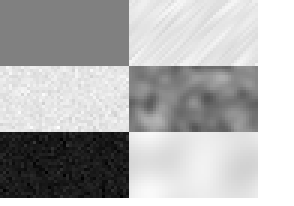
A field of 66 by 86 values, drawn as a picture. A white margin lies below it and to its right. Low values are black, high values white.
It is made of 3 by 2 panels. Panel 1,1: middling, flat. Panel 1,2: very high, slanting up to the right, faint in contrast. Panel 2,1: very high, fine-grained, faint in contrast. Panel 2,2: middling, blotchy. Panel 3,1: very low, fine-grained, faint in contrast. Panel 3,2: very high, smooth, faint in contrast.
